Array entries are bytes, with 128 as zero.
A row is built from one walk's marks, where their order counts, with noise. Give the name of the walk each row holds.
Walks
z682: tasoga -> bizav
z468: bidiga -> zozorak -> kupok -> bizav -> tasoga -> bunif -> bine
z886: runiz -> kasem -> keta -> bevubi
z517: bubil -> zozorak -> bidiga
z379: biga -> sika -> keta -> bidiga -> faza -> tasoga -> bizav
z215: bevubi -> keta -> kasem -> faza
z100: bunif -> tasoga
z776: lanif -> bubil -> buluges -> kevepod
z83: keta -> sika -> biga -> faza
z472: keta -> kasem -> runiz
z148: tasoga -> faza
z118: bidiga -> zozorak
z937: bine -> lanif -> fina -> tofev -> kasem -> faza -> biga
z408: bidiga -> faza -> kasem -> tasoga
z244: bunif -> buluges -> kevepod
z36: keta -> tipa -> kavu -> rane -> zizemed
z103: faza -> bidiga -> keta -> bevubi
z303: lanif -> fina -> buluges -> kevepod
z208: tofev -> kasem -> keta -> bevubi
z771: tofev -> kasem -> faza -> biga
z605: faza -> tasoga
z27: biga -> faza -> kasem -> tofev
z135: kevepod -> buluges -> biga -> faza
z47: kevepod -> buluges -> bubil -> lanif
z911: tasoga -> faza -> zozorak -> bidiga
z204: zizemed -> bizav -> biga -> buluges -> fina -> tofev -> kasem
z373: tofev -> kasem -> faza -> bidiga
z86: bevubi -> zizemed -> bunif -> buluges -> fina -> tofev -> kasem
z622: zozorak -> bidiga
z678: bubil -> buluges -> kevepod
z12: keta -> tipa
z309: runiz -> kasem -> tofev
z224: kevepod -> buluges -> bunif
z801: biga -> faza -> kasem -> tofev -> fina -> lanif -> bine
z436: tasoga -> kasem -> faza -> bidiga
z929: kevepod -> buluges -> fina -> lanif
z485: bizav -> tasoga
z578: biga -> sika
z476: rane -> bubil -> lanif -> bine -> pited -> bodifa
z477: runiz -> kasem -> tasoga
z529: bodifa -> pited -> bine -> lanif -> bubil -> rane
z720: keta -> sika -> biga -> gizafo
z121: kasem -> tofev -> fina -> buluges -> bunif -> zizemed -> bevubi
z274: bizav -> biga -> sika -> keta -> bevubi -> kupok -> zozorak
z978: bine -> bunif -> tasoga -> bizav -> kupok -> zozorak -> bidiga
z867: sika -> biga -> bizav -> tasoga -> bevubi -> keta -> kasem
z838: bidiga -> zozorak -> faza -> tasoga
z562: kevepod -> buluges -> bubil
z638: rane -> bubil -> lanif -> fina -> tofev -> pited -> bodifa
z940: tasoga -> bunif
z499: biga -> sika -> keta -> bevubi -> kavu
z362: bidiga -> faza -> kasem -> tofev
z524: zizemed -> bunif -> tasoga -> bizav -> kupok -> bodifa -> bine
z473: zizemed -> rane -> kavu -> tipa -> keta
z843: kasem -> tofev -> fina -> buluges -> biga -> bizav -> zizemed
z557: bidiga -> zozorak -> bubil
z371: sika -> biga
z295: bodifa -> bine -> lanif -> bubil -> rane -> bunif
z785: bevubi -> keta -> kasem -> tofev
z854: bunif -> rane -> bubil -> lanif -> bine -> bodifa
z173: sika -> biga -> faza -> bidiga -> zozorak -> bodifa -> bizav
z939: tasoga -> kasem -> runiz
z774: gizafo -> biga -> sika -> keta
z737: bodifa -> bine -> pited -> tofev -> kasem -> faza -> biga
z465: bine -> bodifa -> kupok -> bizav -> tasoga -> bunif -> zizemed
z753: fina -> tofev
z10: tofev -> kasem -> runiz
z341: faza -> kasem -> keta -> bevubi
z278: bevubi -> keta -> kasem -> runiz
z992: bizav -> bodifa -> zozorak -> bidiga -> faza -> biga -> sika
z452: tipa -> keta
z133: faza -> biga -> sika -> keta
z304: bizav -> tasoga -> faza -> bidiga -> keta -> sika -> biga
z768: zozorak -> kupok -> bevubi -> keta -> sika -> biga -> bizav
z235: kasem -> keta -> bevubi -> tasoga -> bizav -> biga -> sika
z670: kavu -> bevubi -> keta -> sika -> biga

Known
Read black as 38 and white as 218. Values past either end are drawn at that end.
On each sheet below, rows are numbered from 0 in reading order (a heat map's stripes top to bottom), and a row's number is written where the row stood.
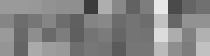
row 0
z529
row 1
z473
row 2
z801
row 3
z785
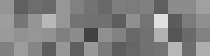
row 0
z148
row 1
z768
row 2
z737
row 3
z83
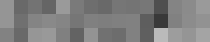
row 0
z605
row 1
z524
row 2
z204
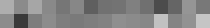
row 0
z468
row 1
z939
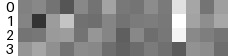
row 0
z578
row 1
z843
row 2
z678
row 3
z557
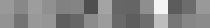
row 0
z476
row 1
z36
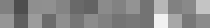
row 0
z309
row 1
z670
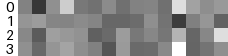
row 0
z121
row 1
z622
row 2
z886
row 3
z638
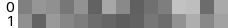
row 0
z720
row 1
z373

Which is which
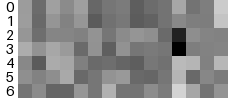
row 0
z215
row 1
z341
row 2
z100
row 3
z978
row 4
z208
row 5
z452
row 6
z371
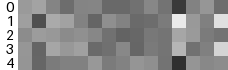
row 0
z118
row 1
z235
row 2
z517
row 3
z278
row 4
z940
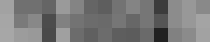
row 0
z911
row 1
z408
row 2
z103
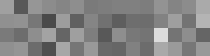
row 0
z682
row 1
z133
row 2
z562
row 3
z173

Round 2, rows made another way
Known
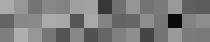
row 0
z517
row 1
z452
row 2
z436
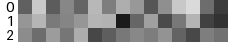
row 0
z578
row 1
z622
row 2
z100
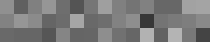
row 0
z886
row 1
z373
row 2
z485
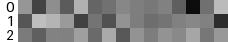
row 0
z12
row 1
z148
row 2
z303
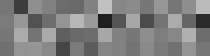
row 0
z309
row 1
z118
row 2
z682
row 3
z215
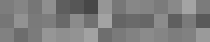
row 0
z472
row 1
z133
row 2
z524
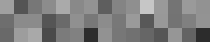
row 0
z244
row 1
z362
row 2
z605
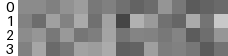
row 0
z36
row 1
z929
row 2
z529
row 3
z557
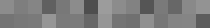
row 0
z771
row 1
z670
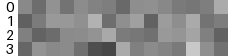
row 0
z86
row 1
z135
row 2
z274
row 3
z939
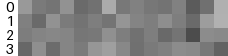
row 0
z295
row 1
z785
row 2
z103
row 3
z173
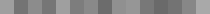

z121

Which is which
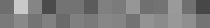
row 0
z408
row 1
z235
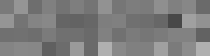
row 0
z379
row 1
z341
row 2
z304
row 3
z27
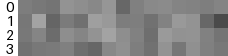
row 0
z468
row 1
z992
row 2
z768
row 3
z867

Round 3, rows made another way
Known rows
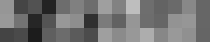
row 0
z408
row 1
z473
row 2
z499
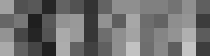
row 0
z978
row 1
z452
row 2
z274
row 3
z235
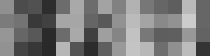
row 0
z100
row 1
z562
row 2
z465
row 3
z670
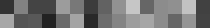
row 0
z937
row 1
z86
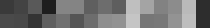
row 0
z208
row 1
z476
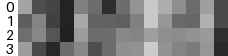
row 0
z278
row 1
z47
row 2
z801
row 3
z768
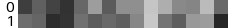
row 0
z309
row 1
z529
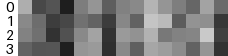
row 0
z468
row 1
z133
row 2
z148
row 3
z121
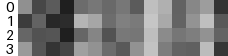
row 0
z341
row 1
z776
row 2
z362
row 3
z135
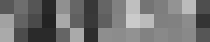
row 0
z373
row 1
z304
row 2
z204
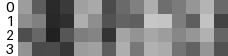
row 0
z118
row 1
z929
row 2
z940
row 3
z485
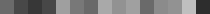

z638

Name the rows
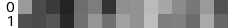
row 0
z472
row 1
z477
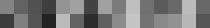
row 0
z605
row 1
z771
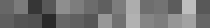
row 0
z578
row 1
z27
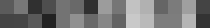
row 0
z774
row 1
z886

